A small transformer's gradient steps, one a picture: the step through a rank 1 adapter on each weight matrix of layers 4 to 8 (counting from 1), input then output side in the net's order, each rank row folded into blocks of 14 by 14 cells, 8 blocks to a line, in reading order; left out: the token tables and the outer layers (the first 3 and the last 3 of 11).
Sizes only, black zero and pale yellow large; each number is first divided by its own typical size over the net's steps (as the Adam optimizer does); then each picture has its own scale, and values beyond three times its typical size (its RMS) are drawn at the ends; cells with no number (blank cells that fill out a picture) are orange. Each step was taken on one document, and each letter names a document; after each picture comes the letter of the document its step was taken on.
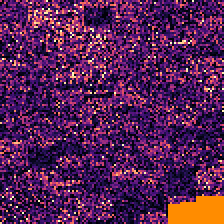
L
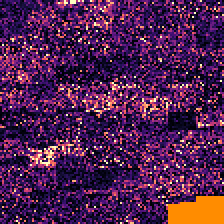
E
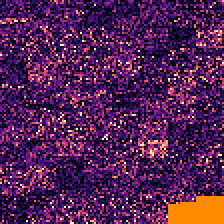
L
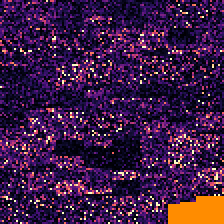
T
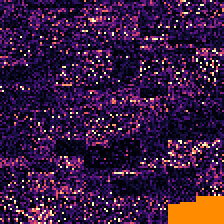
T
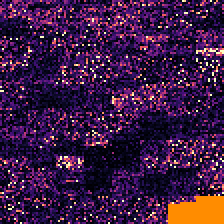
T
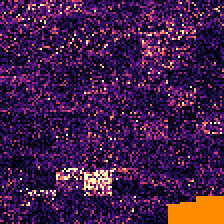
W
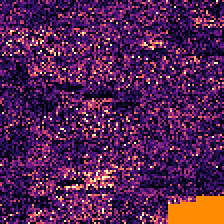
L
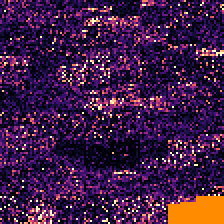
T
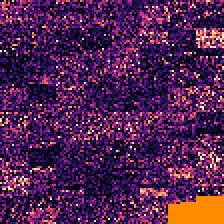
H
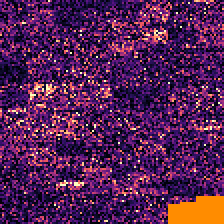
H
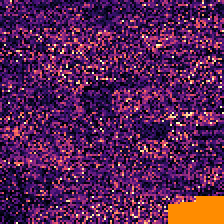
L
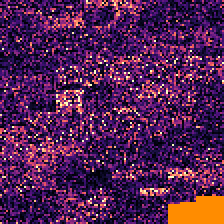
L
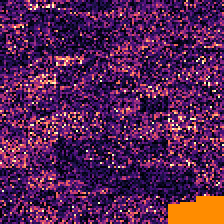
H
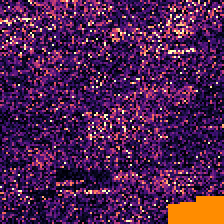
W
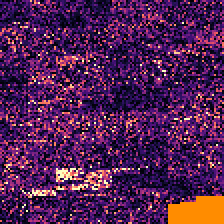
H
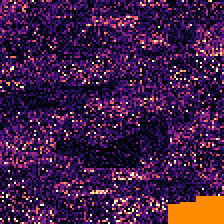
T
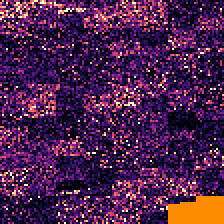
E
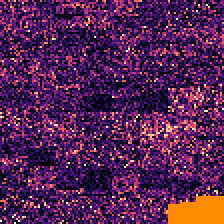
H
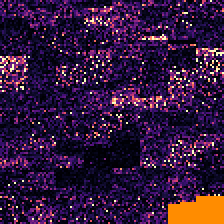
T
